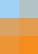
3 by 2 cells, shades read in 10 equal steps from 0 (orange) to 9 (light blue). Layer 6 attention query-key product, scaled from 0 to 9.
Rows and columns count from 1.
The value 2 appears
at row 2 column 2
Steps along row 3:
down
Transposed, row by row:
9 3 1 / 7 2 0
